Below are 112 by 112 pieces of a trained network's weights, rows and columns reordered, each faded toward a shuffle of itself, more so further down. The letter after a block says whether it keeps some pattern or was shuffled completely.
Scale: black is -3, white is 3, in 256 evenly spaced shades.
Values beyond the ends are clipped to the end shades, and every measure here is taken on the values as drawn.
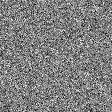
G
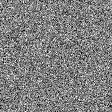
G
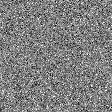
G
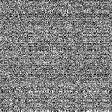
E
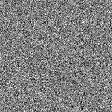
E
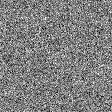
G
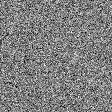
G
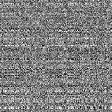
E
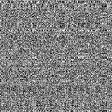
E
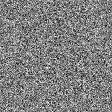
E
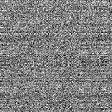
E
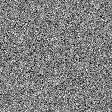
G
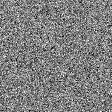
G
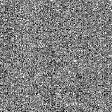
E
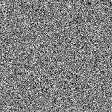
E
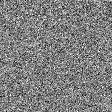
E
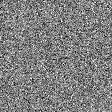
G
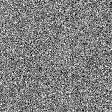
E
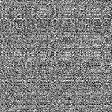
E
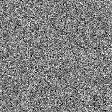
E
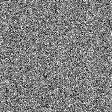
E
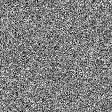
E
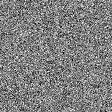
G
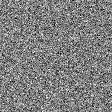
G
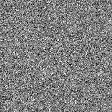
E
